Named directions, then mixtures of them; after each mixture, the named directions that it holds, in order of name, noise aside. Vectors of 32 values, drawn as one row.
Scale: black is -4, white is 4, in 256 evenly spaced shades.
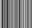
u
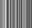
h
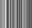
h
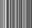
h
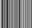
u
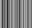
u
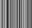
h, u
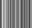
h, u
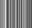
h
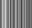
h, u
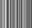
h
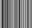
u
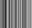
h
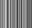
h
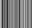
u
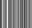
u
